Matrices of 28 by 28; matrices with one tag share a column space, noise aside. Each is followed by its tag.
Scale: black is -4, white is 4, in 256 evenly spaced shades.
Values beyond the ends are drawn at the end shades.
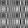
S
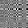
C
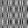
S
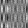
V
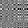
C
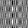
S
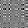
C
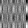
V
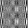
S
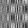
V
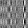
S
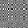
C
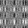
S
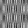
V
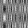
V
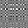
C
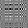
C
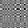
C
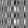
S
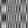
V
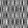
S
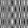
S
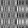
S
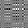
C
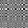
C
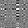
C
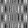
V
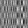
S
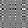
C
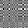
C
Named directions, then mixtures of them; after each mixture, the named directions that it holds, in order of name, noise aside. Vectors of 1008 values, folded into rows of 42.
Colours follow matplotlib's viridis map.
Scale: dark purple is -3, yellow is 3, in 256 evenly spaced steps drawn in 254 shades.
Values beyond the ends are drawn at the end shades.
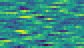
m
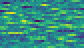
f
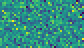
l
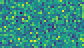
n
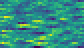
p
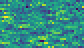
f, l, p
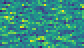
f, n, p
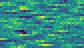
m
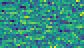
f, l, m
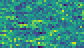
l, n, p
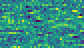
f, l, m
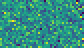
l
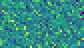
l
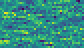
l, m, p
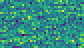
m, n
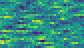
m, p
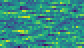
m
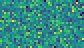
l
